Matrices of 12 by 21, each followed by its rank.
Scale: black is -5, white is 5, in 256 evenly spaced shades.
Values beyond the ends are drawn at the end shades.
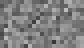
full rank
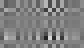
one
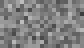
full rank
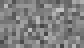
full rank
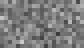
full rank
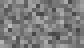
full rank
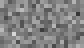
full rank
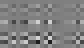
one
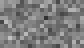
full rank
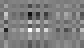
one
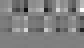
one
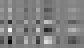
one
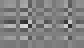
one
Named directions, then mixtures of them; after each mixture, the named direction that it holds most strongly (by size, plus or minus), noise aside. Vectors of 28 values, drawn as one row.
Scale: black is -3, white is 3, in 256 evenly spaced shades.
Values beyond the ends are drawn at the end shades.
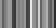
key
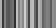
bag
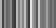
bag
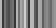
bag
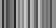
bag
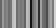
key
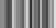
key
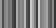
key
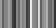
key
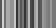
bag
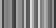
key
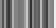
key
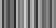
bag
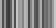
bag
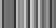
bag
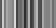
bag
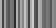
bag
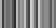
bag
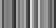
key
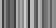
bag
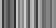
bag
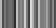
bag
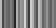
bag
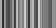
bag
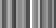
key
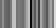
key
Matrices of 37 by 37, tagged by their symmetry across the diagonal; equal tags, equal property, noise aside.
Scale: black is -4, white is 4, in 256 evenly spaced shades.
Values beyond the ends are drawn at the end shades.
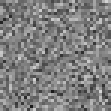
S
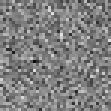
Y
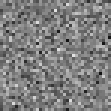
S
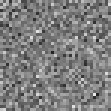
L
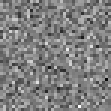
Y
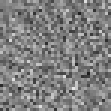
Y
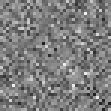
L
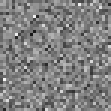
L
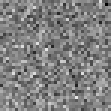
S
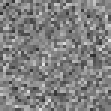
L
